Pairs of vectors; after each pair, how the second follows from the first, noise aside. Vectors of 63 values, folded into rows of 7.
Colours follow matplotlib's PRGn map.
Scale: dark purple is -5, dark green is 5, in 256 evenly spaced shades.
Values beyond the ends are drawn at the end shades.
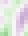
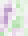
wrapped around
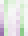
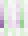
wrapped around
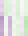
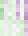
reversed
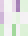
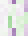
wrapped around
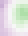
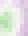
reversed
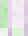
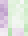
negated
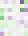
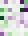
scaled up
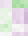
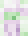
wrapped around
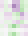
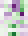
scaled up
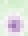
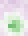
negated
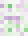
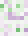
reversed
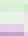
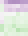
reversed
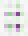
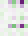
wrapped around
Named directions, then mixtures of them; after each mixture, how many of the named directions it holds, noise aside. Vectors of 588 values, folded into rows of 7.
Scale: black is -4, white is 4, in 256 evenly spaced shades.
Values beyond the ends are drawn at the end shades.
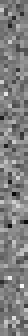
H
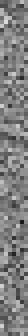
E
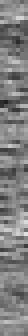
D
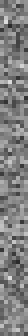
three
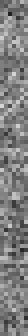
three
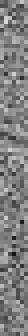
one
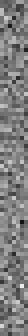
two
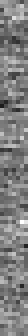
three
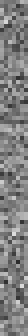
three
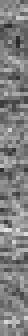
two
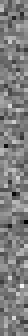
two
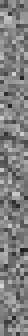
two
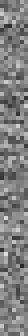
two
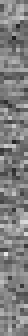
two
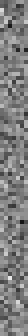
two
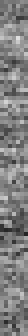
two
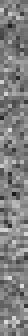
two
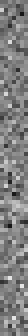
one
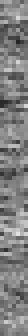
one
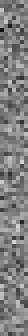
three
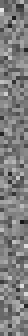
two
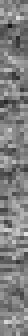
two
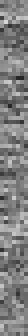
two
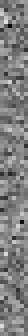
three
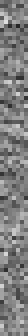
two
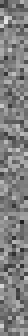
one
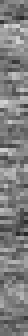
one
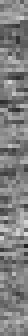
one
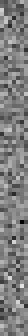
two
